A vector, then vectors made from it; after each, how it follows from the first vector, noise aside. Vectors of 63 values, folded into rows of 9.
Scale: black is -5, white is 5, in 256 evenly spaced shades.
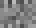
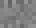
shrunk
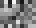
scaled up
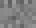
shrunk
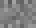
shrunk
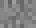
shrunk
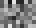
scaled up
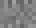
shrunk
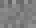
shrunk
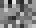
scaled up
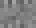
shrunk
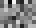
scaled up
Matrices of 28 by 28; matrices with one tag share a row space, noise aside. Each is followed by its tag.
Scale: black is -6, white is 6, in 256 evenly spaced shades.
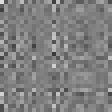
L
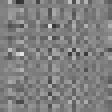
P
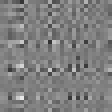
P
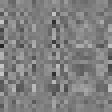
L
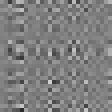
P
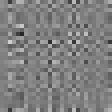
P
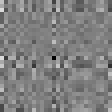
L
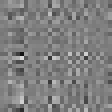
P
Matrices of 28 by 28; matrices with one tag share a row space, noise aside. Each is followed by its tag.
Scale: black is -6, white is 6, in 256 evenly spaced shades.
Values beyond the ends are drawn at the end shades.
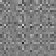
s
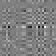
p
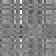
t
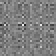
s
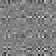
p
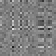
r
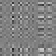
r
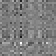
t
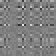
s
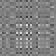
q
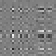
r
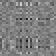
q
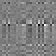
p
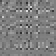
q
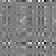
p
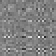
p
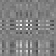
q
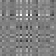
q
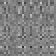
s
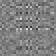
q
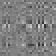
p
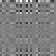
q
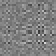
p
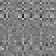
s
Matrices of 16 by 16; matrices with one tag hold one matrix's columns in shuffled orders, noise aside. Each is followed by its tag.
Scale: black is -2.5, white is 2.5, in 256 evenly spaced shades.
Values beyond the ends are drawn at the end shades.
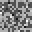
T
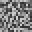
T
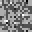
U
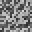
U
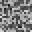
U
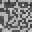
T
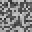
T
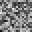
T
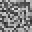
T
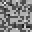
U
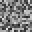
U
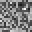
T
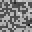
T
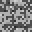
U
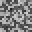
U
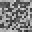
T
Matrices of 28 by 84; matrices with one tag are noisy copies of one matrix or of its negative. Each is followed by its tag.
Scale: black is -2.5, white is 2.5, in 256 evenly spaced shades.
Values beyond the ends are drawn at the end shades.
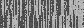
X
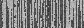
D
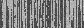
D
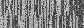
X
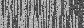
X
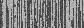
D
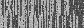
X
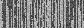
D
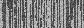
D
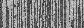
D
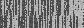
X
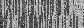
X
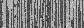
D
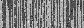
D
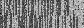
X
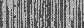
D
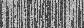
D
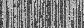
D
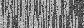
X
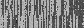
X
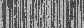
D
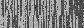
X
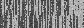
X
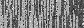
X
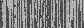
D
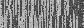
X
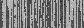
D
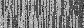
X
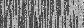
X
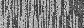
X
